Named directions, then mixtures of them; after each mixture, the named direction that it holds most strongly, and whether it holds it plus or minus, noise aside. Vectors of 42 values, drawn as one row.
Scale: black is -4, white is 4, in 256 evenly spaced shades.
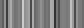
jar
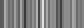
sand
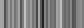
sand, minus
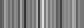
sand, plus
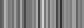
sand, plus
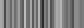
sand, minus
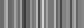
sand, plus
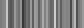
jar, minus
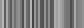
jar, minus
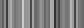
jar, plus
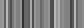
jar, minus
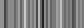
sand, minus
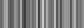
sand, plus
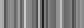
sand, minus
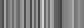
sand, plus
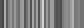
sand, plus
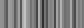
sand, minus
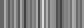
sand, plus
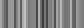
sand, minus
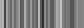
sand, minus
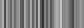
sand, minus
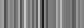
sand, minus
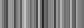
sand, minus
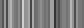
jar, plus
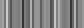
jar, minus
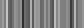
jar, minus
